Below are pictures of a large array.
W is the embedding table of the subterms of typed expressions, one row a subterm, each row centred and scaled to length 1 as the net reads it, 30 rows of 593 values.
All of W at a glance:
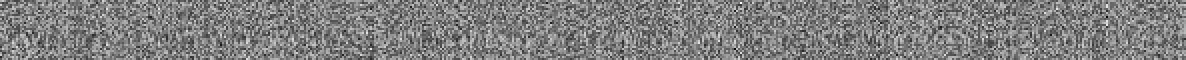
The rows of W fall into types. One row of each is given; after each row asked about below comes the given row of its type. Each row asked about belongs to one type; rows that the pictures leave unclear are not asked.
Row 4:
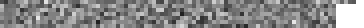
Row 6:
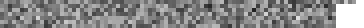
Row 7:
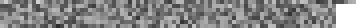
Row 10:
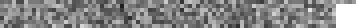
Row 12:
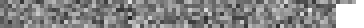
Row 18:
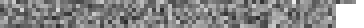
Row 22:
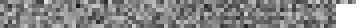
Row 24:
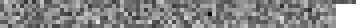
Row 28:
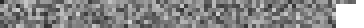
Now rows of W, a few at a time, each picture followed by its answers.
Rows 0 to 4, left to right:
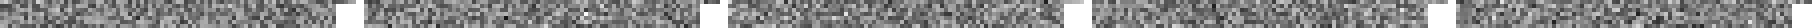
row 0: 7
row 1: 4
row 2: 10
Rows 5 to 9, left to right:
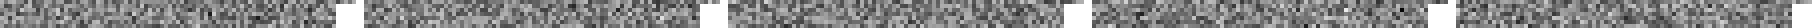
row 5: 22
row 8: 28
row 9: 12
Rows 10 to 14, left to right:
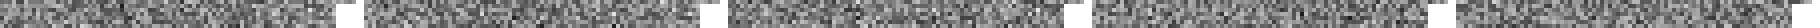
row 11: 10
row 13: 22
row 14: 7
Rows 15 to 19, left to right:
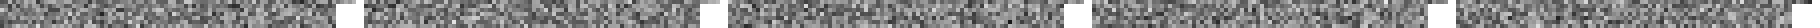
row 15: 12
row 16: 12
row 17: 18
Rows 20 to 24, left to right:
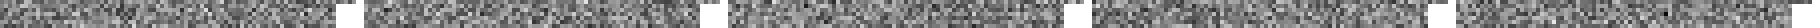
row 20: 6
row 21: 6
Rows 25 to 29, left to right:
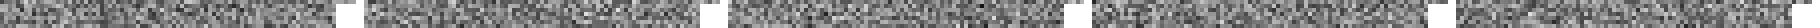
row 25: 10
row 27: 22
